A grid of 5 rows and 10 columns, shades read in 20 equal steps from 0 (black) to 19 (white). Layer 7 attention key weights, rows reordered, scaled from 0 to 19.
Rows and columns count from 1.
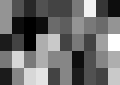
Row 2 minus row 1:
0 -5 -3 -5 3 2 2 -9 4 10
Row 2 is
11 1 0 1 8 7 11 9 8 11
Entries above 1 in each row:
9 7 9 9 10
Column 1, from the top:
11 11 2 9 2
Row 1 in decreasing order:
18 11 9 6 6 5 5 4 3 1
